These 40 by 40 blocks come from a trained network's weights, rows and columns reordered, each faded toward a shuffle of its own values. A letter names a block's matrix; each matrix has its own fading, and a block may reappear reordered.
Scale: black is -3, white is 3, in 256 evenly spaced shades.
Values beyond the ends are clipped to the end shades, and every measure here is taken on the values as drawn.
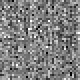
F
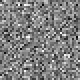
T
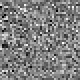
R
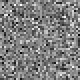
T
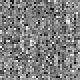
F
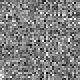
R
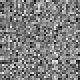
T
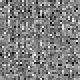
F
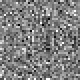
T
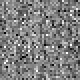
F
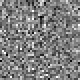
T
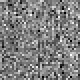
F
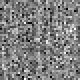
F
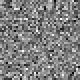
R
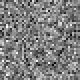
T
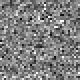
R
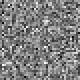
T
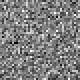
R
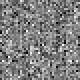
F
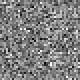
R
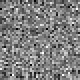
R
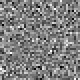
R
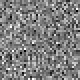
T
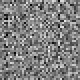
T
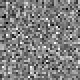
R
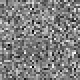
T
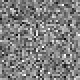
R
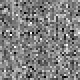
F
